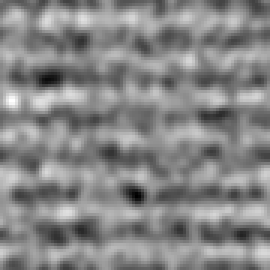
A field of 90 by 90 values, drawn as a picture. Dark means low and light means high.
Stripes: horizontal, repeating 7 times. Average level on the scale: 50%. Ninth with the highest average: middle left. Slope: none.
